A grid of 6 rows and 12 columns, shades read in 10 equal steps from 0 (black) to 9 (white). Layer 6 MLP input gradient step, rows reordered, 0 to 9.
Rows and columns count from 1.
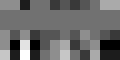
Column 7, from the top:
3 4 4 4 6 7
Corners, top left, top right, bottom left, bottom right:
5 6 7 1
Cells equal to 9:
1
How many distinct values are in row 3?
1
